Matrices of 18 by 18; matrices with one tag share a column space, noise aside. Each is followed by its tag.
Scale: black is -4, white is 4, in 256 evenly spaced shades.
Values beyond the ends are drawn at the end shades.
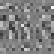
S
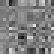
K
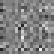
S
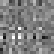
K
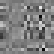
S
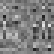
S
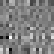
K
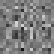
S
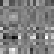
K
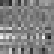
K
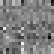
K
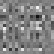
S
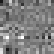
K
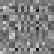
S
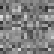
S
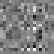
S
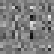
S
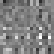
K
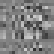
S
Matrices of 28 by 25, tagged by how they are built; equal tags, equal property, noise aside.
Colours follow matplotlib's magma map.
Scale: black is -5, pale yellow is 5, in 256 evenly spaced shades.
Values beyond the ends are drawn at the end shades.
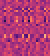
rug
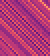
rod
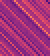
rod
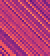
rod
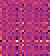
rug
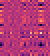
rug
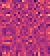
rug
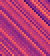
rod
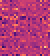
rug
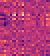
rug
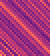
rod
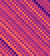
rod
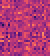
rug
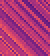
rod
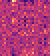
rug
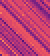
rod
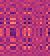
rug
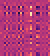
rug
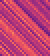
rod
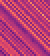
rod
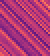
rod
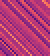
rod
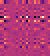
rug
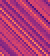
rod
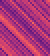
rod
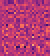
rug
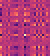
rug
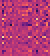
rug
